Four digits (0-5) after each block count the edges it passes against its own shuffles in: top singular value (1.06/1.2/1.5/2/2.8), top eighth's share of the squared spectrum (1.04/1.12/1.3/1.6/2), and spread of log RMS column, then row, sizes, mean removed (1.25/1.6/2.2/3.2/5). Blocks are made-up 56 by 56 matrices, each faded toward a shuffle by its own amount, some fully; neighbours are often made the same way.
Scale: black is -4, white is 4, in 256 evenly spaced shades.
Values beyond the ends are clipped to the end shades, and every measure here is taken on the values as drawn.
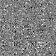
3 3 1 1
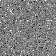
2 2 0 0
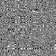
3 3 1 2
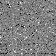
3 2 0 1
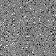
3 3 2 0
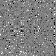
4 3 1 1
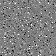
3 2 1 0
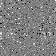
3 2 1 1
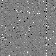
3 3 1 0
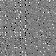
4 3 2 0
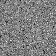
0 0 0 0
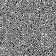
0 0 0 0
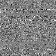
1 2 0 3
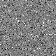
1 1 0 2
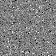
0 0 0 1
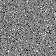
0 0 0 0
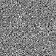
3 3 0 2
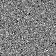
0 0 0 0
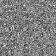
3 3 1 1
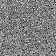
2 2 0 0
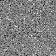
2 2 0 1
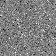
1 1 0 0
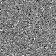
2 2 0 0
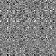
4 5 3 2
